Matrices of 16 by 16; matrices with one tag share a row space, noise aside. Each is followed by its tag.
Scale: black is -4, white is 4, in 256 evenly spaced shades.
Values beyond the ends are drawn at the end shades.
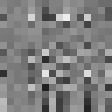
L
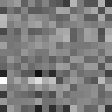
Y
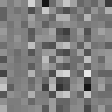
L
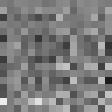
Y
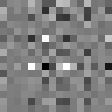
L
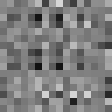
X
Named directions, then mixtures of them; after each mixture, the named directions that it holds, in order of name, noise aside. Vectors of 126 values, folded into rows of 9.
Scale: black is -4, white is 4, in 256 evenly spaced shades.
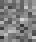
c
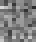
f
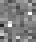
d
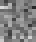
f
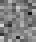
d, f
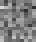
f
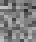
f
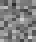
c, f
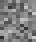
c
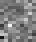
c, d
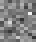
c, d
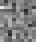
f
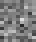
c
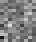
c, d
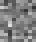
d, f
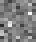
d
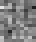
c, f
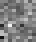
c, d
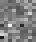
c, d
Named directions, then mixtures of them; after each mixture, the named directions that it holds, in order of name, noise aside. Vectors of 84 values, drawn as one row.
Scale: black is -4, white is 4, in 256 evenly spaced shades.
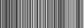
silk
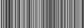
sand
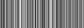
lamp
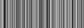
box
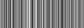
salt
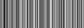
box, lamp, silk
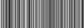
sand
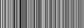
lamp, sand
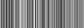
lamp, sand, silk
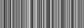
box, salt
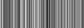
box, sand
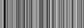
box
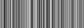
box, salt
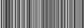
sand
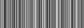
box, lamp, salt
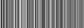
lamp, sand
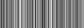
lamp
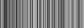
box, salt, silk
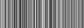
lamp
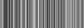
box, sand, silk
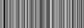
box, lamp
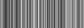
box, sand, silk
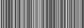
sand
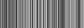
salt, silk
